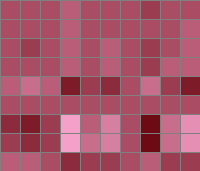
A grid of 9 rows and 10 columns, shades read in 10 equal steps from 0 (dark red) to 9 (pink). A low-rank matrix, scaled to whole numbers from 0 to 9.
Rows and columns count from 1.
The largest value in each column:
5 6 5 9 6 7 4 6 6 8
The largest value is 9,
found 2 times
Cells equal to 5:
16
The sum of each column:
35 33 35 45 37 41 36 28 39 43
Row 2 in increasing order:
4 4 4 4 4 4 4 4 5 5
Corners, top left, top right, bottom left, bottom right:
4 4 5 3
